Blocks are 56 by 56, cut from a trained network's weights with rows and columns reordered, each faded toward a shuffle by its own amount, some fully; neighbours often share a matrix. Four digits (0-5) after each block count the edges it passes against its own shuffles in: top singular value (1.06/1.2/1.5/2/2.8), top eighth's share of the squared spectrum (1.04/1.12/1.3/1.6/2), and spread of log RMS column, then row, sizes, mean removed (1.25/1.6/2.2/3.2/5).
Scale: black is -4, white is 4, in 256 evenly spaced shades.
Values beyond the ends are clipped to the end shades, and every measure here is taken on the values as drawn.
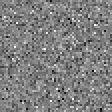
0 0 0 0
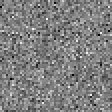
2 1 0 0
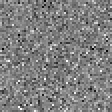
0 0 0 0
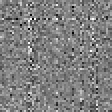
3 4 3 2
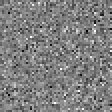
2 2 2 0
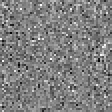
2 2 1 0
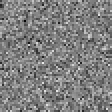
1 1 0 0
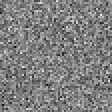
1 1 0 0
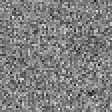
2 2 0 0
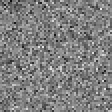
0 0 0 0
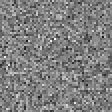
0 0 0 0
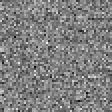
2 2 0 1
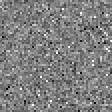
0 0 0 0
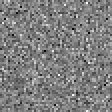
0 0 0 0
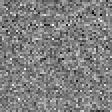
2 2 0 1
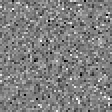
0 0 0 0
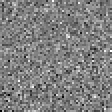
1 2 0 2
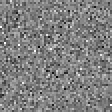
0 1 0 0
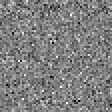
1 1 0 1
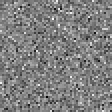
1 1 0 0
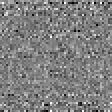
3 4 1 3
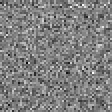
3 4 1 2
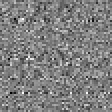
3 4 1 2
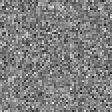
2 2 0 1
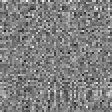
3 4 2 2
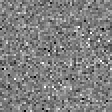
1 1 0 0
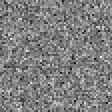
1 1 0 0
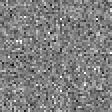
0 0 1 0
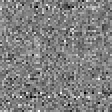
2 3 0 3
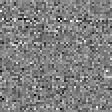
2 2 0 2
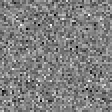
1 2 0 1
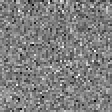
1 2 0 1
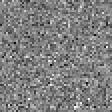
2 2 0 2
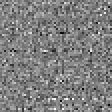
3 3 1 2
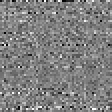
3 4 0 3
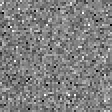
1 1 0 1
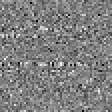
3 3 0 2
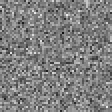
2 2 0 1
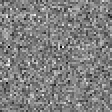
2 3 0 1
